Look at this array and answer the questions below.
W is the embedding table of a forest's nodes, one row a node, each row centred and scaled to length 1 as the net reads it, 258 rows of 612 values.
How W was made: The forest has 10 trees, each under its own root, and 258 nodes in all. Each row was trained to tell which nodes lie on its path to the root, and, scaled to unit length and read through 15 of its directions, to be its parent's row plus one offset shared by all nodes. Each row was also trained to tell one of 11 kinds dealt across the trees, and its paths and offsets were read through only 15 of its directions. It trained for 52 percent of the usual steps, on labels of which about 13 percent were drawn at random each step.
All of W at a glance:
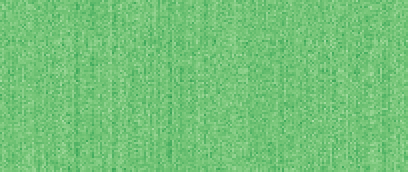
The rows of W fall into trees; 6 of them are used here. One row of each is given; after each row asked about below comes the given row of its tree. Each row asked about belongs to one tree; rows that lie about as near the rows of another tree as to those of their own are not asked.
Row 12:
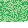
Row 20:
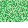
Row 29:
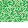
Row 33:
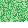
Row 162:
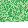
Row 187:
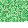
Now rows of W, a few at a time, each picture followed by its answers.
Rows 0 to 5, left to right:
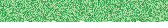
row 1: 29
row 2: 187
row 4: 187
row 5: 162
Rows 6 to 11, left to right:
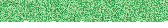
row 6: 187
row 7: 12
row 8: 12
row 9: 33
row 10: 12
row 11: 12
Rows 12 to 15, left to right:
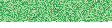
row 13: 162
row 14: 12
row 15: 187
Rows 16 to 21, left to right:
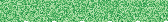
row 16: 162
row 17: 187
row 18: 33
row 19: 187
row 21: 187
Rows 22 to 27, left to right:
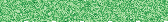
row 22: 187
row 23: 20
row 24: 29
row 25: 12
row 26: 29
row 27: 187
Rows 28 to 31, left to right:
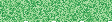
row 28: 20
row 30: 29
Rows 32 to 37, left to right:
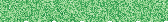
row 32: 29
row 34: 12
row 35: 20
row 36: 33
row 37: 162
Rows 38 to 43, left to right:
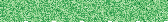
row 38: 12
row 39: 29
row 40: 187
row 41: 187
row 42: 12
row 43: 33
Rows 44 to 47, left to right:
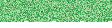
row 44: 187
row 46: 162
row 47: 29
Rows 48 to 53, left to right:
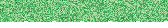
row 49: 12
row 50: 29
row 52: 187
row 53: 29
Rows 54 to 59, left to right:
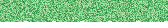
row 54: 187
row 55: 33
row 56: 162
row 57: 162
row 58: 29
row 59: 187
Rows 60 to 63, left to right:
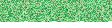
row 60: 162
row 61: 162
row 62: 162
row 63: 162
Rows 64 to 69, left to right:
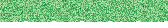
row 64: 162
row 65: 20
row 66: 187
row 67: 12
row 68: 33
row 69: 187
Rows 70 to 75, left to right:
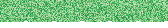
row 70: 29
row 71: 29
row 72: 12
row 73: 162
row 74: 20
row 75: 162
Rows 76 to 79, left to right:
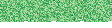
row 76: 12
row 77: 20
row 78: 33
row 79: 12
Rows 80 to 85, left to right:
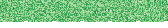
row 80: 12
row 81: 162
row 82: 33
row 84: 162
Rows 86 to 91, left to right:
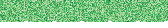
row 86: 162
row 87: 33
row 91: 12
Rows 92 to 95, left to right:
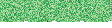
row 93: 29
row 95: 12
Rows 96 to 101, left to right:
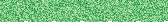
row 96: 162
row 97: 33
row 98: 187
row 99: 33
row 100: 187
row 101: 162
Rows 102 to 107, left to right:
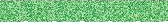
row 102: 162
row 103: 12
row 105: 162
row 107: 12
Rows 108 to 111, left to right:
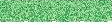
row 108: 33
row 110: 162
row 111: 187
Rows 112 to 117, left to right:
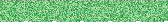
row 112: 162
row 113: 33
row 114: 162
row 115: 187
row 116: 162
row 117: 187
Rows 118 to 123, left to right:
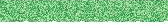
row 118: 33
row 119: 162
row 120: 12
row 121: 12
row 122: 33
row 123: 29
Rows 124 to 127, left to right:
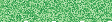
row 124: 187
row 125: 29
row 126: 12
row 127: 29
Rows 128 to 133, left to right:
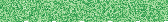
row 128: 33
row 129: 162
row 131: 187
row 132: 33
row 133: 12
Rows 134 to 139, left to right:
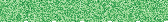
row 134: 187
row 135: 12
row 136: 33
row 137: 187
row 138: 12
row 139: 29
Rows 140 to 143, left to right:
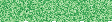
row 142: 162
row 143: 33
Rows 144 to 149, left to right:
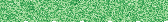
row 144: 162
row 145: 12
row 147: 187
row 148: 162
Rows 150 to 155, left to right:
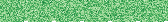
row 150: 33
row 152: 33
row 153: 187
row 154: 162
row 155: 12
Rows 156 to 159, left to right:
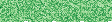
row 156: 33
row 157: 162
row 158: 187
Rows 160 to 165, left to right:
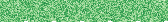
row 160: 33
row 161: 20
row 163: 187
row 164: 162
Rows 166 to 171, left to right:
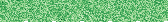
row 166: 12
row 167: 12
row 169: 33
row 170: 162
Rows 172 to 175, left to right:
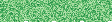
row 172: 12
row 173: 187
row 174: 29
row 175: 162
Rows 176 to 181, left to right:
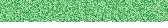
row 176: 187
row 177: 187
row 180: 33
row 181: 162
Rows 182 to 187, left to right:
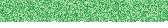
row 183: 12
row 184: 12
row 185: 187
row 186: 33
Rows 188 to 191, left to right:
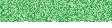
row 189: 33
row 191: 187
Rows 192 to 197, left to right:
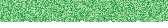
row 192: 162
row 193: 29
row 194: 187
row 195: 187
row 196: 12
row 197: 162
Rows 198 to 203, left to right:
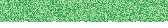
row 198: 187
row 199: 12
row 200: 12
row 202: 162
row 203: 187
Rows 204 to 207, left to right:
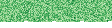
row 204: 187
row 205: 187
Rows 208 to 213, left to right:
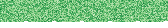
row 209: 187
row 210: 187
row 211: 29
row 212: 162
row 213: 29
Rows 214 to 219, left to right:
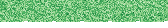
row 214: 12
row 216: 12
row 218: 162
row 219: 187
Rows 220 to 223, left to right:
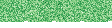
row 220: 33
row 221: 29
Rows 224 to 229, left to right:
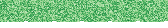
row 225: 12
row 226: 162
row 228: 12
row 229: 33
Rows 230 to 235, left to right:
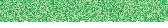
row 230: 162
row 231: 12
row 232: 162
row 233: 12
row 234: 33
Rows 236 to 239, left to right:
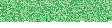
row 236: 12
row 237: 33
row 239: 33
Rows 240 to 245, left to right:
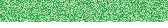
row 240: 33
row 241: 162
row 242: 12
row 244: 162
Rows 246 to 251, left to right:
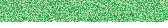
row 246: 33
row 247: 187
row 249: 187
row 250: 12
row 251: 20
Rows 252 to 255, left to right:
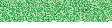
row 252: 29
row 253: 29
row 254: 12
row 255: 12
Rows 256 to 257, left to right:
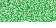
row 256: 29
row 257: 33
